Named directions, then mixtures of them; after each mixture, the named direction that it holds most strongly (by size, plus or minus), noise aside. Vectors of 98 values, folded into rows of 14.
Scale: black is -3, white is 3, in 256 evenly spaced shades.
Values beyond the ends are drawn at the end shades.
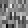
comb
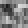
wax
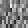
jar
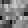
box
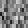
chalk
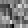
wax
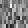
jar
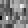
wax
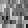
chalk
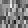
jar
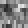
wax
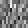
jar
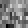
comb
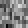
comb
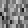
chalk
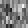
jar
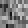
comb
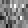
jar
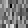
comb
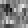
wax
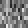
jar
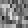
wax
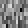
comb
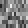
comb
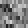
wax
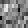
box
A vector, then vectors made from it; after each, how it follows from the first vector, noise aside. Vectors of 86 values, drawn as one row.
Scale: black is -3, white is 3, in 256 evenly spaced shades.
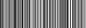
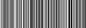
negated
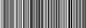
negated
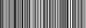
copied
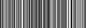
sign-scrambled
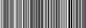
negated
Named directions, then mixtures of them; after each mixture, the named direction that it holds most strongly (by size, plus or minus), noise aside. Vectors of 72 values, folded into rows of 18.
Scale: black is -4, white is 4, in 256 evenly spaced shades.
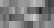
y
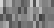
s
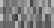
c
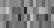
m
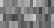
y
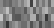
m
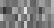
c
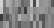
s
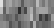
s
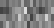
m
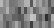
m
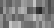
y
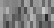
m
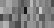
s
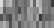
s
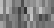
m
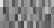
c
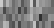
s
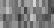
m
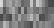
s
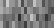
m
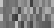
c
